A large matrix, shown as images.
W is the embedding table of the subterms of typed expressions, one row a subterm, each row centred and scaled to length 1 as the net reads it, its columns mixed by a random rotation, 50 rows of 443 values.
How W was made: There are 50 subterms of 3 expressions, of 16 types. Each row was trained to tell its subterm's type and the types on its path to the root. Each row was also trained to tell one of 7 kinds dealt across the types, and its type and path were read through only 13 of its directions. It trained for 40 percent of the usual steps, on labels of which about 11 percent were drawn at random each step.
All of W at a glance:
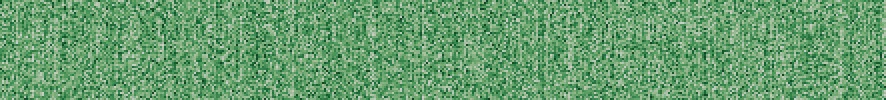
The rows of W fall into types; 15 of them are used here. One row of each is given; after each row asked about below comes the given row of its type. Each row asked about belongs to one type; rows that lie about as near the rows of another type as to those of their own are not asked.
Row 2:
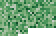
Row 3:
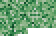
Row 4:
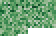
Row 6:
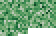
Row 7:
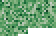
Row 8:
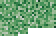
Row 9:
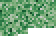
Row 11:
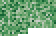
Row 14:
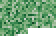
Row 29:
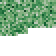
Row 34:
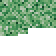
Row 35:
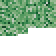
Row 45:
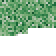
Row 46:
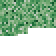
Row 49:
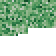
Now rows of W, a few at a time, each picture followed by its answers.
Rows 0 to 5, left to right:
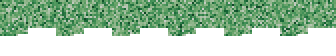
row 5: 35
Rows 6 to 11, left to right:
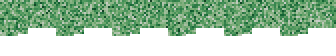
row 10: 14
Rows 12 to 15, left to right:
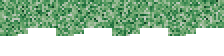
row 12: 4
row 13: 4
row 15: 4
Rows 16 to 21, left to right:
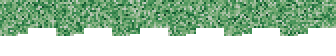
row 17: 14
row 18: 29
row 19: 34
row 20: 2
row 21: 3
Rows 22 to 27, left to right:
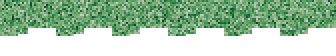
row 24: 29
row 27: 29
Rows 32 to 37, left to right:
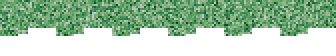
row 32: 34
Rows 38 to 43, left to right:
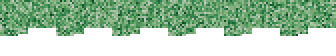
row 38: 34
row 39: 14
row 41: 3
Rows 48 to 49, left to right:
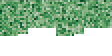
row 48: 9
